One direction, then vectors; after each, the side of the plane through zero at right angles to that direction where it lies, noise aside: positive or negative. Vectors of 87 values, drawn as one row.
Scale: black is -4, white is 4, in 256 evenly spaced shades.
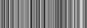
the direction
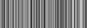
positive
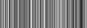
negative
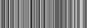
positive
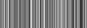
negative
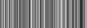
negative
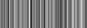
positive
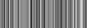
positive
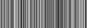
positive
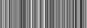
negative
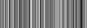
negative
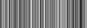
negative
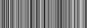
positive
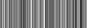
negative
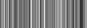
negative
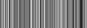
negative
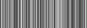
negative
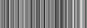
positive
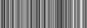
positive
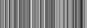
negative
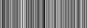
positive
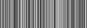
negative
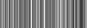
negative
